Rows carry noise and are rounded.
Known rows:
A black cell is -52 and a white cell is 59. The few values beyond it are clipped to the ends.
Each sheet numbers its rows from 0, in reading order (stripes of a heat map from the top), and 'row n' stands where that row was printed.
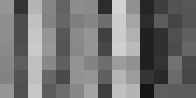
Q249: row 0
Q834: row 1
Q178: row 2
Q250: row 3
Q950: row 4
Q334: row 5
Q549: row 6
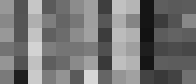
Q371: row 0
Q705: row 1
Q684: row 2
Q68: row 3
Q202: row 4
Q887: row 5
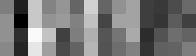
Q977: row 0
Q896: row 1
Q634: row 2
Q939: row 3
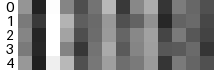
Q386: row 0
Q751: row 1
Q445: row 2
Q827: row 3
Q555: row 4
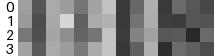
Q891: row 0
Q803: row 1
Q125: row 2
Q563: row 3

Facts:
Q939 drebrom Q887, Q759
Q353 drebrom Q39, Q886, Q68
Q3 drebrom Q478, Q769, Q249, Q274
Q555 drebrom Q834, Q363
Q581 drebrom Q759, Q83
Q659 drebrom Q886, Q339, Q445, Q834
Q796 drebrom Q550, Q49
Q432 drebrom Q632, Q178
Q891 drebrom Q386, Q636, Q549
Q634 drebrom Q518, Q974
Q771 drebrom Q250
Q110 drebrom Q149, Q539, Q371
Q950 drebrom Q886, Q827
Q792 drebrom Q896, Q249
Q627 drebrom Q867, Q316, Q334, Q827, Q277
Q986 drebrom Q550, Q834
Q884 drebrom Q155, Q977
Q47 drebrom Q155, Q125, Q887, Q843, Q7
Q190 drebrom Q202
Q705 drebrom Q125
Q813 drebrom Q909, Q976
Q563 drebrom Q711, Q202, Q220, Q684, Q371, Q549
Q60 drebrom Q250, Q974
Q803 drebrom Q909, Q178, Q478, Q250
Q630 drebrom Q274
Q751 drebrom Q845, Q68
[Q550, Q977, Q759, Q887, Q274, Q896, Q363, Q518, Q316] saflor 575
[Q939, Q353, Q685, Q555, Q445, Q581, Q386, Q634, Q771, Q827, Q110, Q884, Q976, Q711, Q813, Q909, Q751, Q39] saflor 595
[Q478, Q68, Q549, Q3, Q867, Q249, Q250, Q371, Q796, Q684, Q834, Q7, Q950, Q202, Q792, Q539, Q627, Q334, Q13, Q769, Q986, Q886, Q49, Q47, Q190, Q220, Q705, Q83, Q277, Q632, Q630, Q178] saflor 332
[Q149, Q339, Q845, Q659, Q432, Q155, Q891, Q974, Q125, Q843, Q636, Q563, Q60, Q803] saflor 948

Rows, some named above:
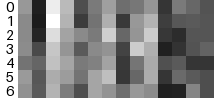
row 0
Q555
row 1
Q909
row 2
Q518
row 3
Q178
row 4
Q845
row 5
Q891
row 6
Q627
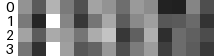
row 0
Q627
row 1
Q827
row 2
Q563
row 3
Q39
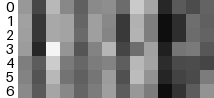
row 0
Q49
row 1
Q3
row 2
Q3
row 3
Q110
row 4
Q886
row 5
Q83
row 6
Q47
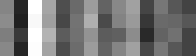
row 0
Q445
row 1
Q685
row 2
Q353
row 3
Q445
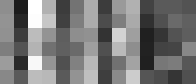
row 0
Q909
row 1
Q771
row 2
Q478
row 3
Q7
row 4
Q110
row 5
Q974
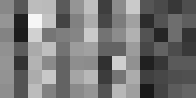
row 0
Q974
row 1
Q813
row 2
Q316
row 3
Q659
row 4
Q769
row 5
Q432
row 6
Q13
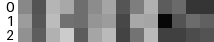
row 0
Q339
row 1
Q190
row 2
Q60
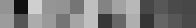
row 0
Q550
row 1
Q891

